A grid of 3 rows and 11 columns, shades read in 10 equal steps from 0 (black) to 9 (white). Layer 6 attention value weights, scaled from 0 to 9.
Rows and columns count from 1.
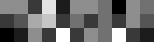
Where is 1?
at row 1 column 5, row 3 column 2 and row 3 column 11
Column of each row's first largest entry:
4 4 5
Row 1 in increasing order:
0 1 2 4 4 5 5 5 5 5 8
